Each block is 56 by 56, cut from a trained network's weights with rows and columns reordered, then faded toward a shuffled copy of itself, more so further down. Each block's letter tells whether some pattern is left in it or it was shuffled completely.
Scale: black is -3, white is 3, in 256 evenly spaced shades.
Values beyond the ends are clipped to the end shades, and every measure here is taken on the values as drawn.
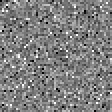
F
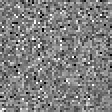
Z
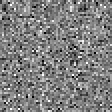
Z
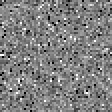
F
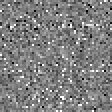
Z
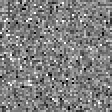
F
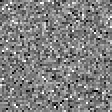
F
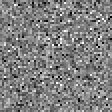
Z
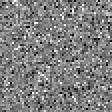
F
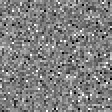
F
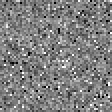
F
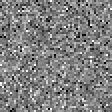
F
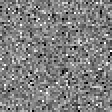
Z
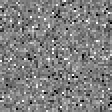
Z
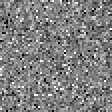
F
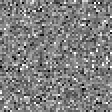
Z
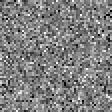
F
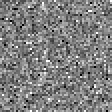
F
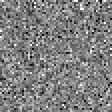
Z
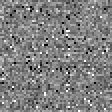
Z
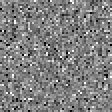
Z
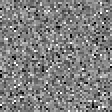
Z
